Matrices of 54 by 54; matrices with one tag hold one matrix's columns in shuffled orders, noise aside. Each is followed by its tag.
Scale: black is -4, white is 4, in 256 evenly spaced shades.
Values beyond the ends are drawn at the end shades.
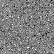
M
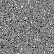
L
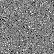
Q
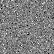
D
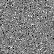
M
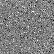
Q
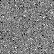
M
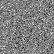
L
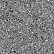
Q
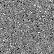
Q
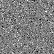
Q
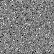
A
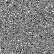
Q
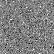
L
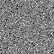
D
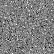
L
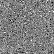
Q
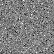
A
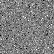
M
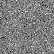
Q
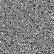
D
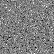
L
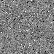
Q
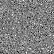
A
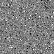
M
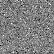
A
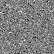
Q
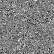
Q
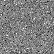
A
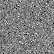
D
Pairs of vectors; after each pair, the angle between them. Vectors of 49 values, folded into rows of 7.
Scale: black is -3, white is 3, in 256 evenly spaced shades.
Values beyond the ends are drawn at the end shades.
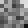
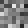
partly opposed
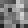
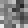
nearly opposite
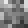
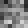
nearly opposite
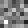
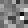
partly aligned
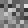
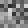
nearly parallel
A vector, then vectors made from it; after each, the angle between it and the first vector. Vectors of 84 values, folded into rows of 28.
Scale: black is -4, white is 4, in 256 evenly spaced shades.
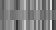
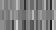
nearly opposite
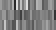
orthogonal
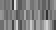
orthogonal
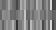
nearly parallel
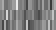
partly opposed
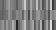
nearly parallel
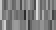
orthogonal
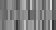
nearly parallel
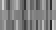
nearly opposite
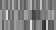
orthogonal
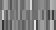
orthogonal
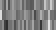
orthogonal
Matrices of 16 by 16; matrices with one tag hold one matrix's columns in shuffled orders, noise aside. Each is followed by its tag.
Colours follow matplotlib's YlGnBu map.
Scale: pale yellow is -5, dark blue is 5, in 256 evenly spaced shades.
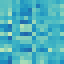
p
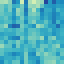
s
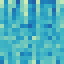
s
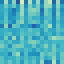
s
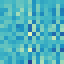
p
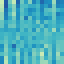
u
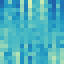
u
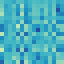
p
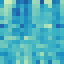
s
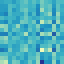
p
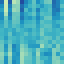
u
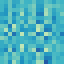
p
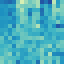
s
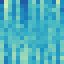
u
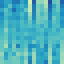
u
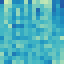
s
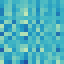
p
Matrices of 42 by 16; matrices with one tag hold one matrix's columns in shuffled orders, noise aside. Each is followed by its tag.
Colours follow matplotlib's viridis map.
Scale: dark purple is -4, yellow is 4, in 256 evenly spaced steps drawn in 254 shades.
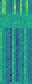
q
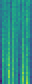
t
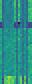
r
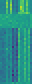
q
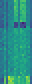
r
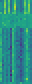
q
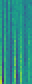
t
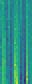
t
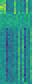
q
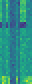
r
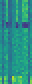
r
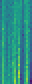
t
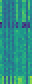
r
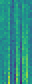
t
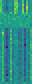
q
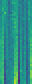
t
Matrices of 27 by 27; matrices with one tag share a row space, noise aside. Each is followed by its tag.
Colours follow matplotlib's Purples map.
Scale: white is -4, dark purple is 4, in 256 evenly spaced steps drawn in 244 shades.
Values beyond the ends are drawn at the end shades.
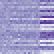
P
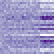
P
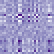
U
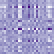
U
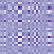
U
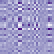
U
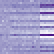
P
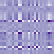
U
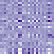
U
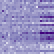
P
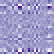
U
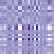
U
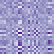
U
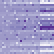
P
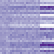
P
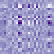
U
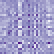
U
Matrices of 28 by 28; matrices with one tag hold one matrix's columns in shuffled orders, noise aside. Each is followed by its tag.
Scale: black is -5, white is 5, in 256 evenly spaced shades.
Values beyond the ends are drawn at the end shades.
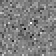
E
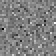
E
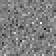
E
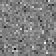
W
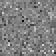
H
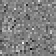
W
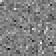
W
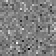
W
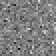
W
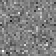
H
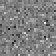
E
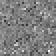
H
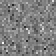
W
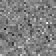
E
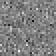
H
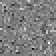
W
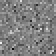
W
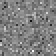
H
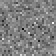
E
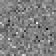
E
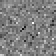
E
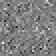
W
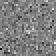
W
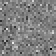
W
